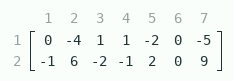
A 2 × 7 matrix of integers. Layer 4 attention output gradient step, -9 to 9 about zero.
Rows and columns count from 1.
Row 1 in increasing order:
-5 -4 -2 0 0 1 1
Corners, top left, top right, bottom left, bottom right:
0 -5 -1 9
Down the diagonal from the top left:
0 6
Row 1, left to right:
0 -4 1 1 -2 0 -5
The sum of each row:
-9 13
